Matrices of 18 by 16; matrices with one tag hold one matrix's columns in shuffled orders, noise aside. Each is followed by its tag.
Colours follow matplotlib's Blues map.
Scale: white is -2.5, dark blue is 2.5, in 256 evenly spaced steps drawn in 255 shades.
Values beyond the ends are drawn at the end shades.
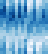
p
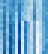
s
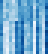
s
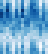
p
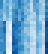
s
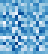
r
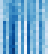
s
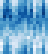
p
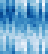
p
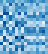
r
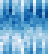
p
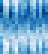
p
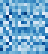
r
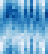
p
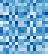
r
